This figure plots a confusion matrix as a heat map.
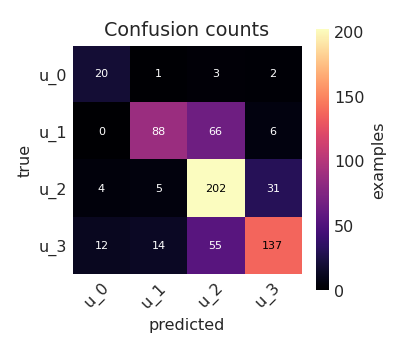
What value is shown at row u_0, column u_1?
1
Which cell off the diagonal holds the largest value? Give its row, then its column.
u_1, u_2
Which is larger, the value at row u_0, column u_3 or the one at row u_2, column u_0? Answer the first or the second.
the second
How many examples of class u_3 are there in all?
218
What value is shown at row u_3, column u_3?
137
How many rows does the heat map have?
4
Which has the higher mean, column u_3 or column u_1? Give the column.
u_3
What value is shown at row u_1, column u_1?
88
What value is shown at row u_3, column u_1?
14
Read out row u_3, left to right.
12 14 55 137
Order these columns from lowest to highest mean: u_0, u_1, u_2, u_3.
u_0, u_1, u_3, u_2
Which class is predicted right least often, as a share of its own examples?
u_1
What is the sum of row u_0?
26
